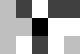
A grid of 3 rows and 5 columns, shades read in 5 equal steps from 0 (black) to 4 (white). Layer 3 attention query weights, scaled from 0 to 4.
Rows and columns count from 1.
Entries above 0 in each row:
5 4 5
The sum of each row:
10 14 15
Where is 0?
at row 2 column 3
